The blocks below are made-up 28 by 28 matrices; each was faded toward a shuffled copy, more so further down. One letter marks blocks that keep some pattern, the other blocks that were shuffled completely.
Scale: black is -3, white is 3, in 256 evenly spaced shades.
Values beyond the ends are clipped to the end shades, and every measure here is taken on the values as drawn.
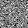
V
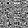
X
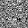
X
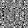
X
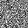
V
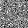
V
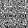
X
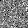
V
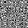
X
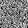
V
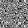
X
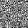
X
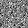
V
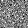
V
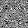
X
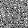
V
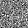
V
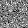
V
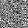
X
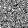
V
